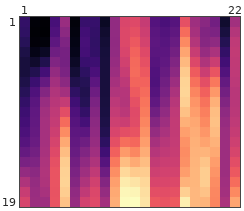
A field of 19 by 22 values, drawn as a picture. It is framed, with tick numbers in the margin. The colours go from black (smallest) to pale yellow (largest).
The ninth with the lowest average is the top left. Stripes running up and down repeat 3 times from left to right. The grain runs up and down. Values rise toward the bottom right.
